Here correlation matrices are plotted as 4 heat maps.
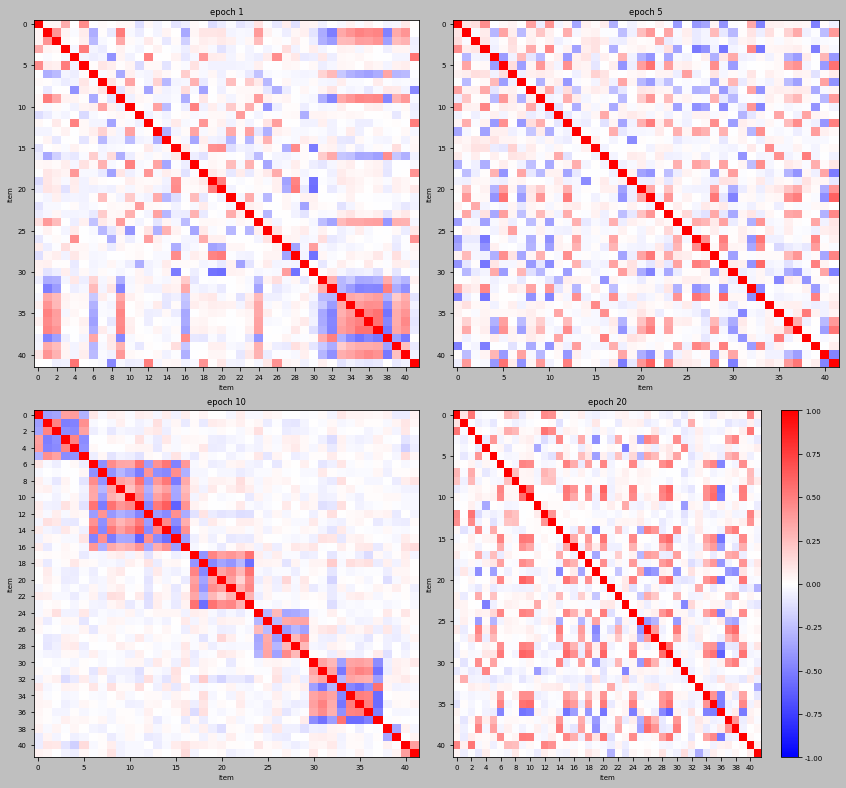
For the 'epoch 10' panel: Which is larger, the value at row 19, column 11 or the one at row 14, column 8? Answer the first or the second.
the second
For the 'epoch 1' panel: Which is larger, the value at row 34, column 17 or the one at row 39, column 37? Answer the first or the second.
the second
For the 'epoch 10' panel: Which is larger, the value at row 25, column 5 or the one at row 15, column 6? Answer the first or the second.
the first
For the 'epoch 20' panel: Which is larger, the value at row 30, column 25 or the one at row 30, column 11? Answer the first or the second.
the second
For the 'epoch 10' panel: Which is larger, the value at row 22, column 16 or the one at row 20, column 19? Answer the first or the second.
the second
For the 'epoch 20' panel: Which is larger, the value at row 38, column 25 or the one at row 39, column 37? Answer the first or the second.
the second
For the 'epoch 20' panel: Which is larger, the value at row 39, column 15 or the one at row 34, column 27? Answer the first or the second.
the first
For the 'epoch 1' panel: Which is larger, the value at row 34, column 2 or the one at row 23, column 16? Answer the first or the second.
the first
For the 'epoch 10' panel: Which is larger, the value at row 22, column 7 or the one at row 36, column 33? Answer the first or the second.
the first
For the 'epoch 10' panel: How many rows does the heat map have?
42
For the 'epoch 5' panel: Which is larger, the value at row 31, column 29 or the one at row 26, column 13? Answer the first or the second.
the second
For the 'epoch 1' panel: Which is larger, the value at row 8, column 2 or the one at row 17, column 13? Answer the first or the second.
the second
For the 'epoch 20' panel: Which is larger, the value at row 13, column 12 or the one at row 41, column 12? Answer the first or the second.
the first
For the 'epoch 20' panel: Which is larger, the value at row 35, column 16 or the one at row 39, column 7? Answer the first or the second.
the first
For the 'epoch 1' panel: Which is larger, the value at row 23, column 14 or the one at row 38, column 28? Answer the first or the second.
the second
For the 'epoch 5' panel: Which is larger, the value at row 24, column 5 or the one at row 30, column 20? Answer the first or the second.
the first
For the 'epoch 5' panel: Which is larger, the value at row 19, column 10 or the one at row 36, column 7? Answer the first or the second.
the first
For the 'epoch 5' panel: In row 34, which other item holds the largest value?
15
